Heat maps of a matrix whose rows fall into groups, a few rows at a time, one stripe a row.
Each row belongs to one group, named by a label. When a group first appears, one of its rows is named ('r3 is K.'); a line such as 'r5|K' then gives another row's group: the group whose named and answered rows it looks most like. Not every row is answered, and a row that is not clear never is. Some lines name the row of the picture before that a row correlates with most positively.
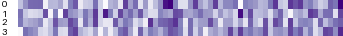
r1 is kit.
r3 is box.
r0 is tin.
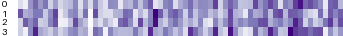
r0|tin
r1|box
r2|box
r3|tin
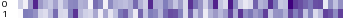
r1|box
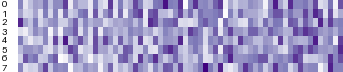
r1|kit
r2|box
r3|tin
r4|kit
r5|tin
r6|box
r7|kit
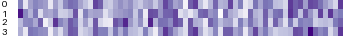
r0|tin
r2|box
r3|tin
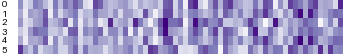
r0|tin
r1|tin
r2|kit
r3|tin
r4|tin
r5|box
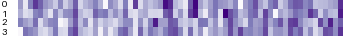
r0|tin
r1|tin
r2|box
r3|box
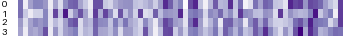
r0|tin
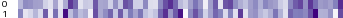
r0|tin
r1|kit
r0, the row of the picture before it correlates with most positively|2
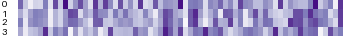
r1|tin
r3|kit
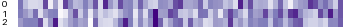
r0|kit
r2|box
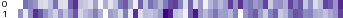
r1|tin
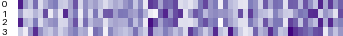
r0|box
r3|tin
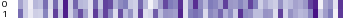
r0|kit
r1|kit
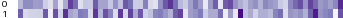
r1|kit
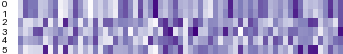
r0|box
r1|box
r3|tin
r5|kit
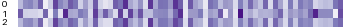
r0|box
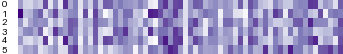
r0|kit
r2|tin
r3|box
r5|box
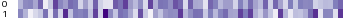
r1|kit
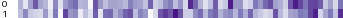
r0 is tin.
